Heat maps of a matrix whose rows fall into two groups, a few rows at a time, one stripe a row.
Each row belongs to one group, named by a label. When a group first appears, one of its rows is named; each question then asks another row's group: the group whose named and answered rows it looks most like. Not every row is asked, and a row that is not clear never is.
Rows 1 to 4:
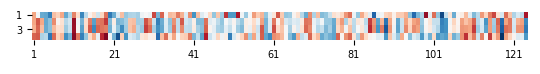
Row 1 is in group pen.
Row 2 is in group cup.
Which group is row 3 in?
cup
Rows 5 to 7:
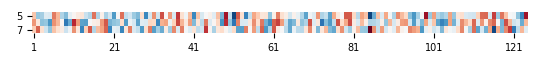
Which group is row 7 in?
cup
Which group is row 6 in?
pen
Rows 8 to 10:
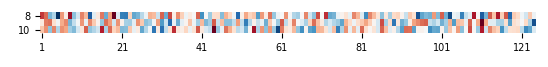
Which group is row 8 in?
pen
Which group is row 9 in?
cup
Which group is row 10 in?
pen
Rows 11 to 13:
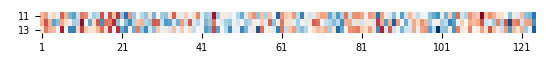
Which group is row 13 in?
cup
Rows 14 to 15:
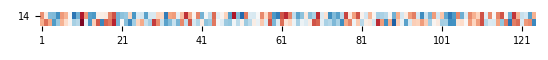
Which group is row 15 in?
cup
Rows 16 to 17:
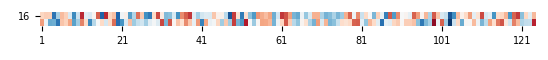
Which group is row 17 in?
pen
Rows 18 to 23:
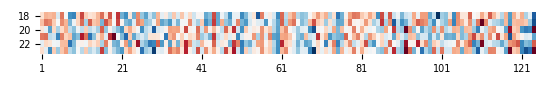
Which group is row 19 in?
cup
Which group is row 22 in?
cup
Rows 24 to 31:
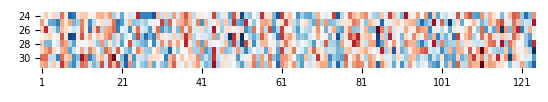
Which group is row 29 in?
cup
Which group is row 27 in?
cup
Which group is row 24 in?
cup
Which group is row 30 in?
pen
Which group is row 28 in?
pen
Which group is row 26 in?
cup
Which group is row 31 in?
pen
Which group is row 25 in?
pen
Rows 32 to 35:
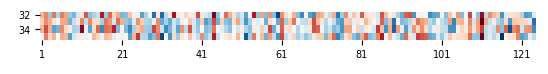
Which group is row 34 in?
cup
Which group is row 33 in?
cup
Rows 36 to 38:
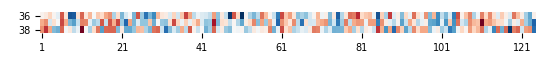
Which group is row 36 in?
cup
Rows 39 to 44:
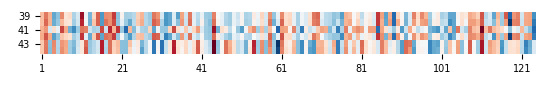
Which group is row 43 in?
pen
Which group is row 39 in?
cup
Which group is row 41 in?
pen
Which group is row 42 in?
cup
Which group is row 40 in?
cup
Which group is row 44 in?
pen
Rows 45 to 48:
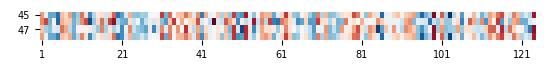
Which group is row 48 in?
pen
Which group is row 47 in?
pen
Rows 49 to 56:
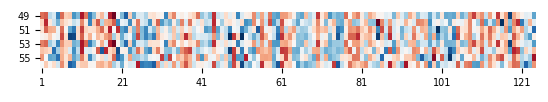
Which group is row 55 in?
pen
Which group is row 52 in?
cup
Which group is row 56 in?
cup
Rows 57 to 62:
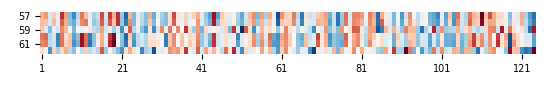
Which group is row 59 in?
pen
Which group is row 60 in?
pen
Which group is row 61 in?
pen
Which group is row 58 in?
pen
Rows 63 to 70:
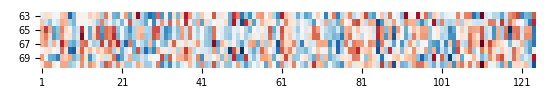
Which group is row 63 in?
cup
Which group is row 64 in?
pen
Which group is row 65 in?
cup
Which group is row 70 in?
cup
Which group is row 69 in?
pen
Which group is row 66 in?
cup
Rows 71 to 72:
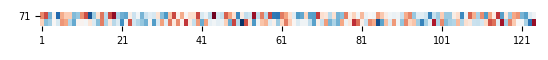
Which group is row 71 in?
pen
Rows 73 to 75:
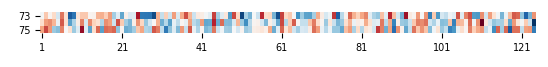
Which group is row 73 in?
cup
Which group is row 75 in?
cup
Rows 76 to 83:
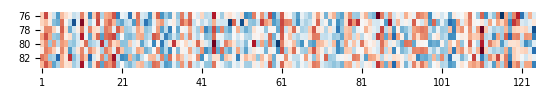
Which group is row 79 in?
cup
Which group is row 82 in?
pen
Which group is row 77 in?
cup
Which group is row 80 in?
pen
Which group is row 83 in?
cup
